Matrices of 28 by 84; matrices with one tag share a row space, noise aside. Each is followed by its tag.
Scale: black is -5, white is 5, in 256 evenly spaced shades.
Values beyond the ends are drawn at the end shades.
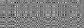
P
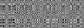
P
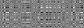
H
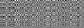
P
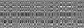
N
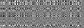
P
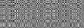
P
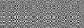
P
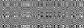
H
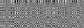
P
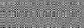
P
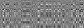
H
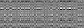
N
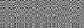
P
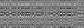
N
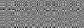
P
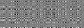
P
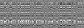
N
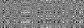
H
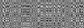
H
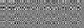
P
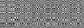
P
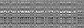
N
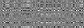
H
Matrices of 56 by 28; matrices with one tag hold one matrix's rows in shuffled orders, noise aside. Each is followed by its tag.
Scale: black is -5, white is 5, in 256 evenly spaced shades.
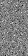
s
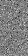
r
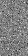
r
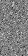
s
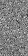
r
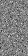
s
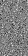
s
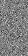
s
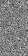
r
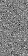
r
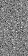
s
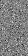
s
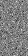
s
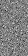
s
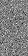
s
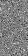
r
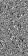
s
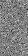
r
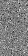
r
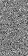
r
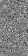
r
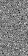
r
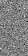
r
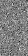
r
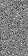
s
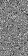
r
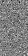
r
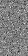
r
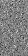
s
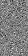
s
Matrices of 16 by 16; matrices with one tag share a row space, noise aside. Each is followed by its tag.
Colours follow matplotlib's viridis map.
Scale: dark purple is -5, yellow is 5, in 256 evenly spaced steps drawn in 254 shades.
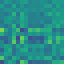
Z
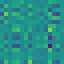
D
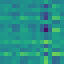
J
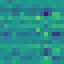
J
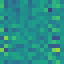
D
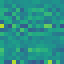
Z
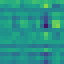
J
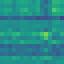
J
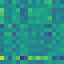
Z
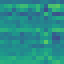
J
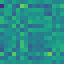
Z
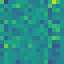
D
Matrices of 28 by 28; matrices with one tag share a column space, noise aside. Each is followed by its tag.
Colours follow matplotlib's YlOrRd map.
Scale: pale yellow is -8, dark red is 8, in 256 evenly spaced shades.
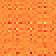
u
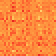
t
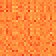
t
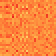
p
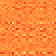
u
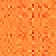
p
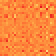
p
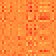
t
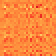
p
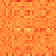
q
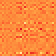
u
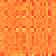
q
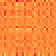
q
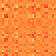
p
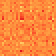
t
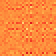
u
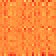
q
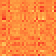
t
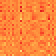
t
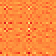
u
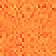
p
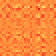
p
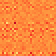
u
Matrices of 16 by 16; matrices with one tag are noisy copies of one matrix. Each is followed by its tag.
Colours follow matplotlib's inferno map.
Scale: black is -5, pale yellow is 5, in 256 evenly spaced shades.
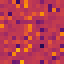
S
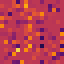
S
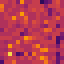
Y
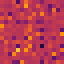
S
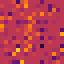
S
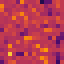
Y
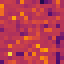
Y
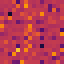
S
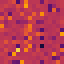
S
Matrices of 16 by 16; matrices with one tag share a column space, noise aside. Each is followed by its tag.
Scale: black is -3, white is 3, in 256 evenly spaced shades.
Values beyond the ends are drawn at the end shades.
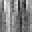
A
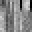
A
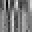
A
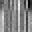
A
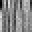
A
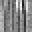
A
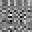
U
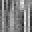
A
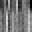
A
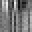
A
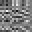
U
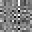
U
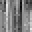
A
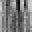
A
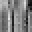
A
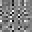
U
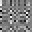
U
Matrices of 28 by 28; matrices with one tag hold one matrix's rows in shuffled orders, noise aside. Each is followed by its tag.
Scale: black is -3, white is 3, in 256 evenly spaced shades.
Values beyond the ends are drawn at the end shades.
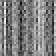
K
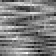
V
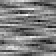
V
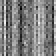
K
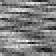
V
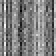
K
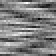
V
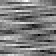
V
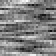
V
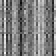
K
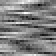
V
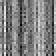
K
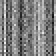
K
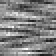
V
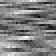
V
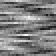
V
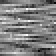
V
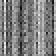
K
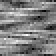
V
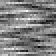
V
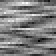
V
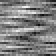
V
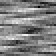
V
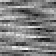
V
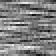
V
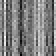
K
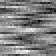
V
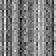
K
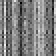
K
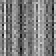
K
